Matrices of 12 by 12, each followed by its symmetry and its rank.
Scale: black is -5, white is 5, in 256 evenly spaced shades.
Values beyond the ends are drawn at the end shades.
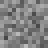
neither, full rank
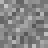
symmetric, full rank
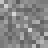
symmetric, full rank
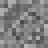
symmetric, full rank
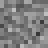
neither, full rank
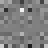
neither, rank two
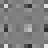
symmetric, rank one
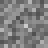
symmetric, full rank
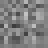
antisymmetric, rank two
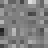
antisymmetric, rank two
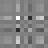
symmetric, rank one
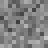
neither, full rank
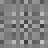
symmetric, rank one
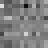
neither, rank two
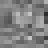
neither, rank two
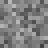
neither, full rank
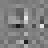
antisymmetric, rank two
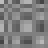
symmetric, rank one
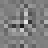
antisymmetric, rank two
